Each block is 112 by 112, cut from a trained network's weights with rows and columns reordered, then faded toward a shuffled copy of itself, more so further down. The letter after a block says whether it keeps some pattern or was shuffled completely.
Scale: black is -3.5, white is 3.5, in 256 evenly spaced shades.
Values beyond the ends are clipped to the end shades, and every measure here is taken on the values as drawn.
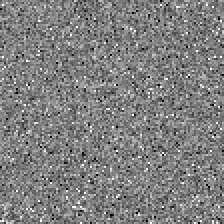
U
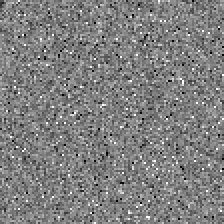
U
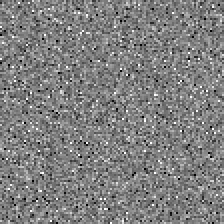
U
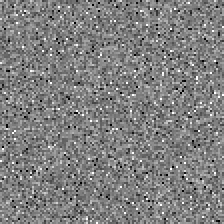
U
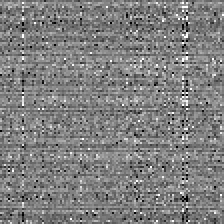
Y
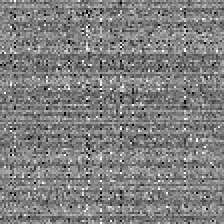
Y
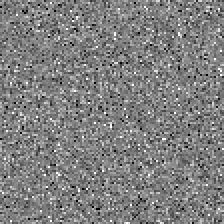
U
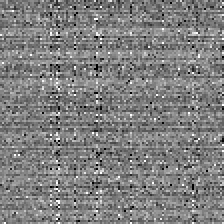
Y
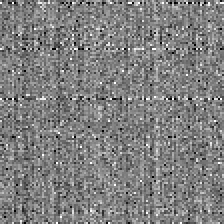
Y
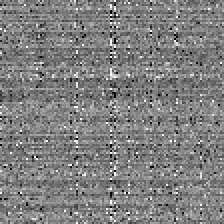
Y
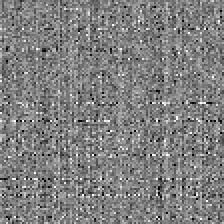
Y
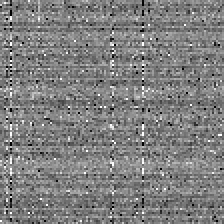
Y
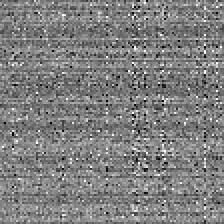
Y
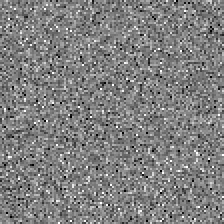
U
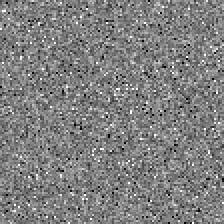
U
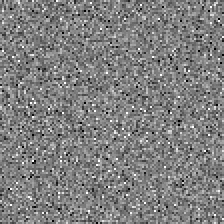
U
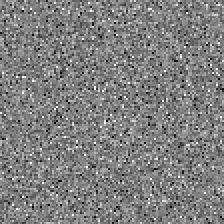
U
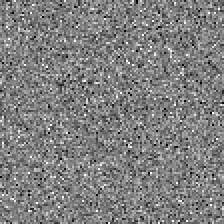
U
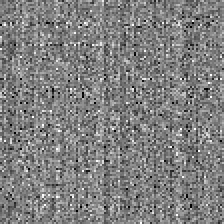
Y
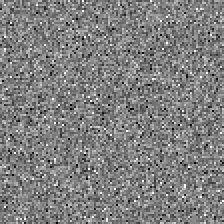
U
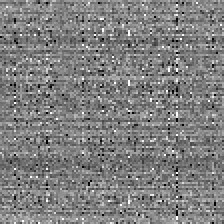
Y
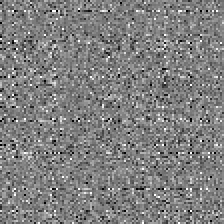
Y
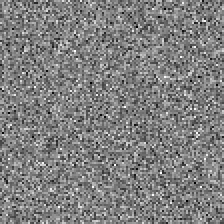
U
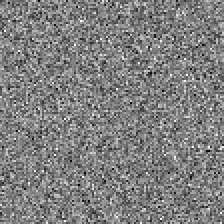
U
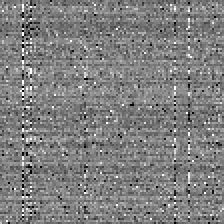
Y
